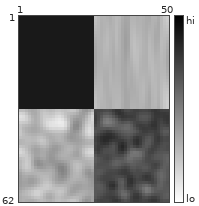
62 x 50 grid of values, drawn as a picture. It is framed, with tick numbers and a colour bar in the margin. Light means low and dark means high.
It is made of 2 by 2 panels. Panel 1,1: very high, flat. Panel 1,2: low, streaked downward, faint in contrast. Panel 2,1: low, blotchy. Panel 2,2: high, blotchy.
